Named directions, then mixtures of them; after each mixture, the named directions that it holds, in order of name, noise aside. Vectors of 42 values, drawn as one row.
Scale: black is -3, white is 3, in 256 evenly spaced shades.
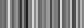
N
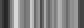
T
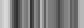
T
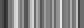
N, T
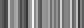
N, T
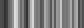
N, T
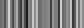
N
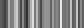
N, T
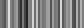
N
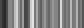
N, T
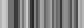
N, T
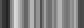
T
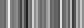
N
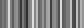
N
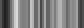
T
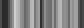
T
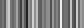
N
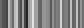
N, T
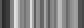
T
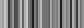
N, T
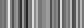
N
